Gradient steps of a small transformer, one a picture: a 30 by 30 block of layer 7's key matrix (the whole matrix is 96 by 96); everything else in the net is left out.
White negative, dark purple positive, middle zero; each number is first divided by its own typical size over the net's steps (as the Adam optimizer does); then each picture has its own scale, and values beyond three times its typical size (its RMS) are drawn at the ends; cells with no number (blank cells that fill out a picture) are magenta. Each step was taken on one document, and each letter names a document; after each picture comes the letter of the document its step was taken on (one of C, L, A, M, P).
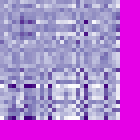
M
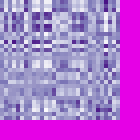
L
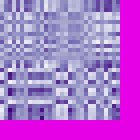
L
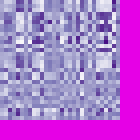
L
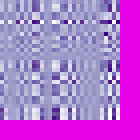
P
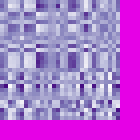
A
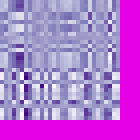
A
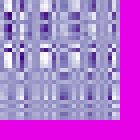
A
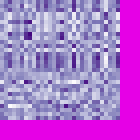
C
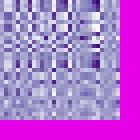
L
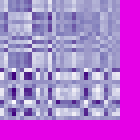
C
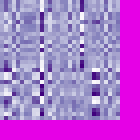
L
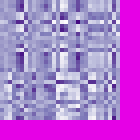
M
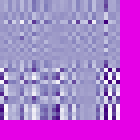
P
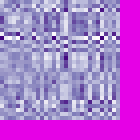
C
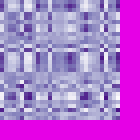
A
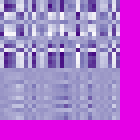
M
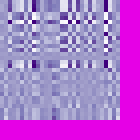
P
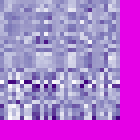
A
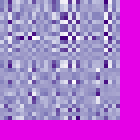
P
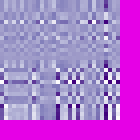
P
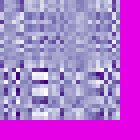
L
